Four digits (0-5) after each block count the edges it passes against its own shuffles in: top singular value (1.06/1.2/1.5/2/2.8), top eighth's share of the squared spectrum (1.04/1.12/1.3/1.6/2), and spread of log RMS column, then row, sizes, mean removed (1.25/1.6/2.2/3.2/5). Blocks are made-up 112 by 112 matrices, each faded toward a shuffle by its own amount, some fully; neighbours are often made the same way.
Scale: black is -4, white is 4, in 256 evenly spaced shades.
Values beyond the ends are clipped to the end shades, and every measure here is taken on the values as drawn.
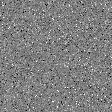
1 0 0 0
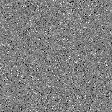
3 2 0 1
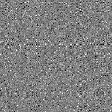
4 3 2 2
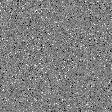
3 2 1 0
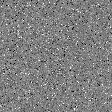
1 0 0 0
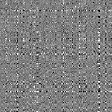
5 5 3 3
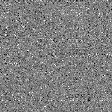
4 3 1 2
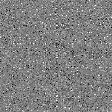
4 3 2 1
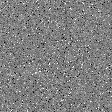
0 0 0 0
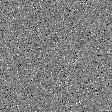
0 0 0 0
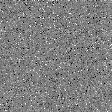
3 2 0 1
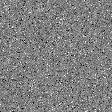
2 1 0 0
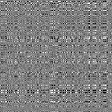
5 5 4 4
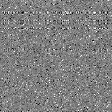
4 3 1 2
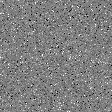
2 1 0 0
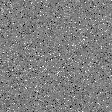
2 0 0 0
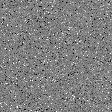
0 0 0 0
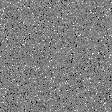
3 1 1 0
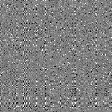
5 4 3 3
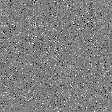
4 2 1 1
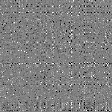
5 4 2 3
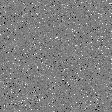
2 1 0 0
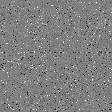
3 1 0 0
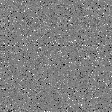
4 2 1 1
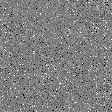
1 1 1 0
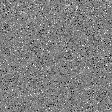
0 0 1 0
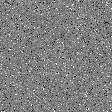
0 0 0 0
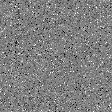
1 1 1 0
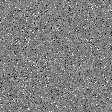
0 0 0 0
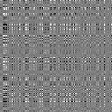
5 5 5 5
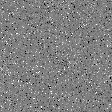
2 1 0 0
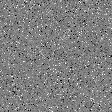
0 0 0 0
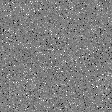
1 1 0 0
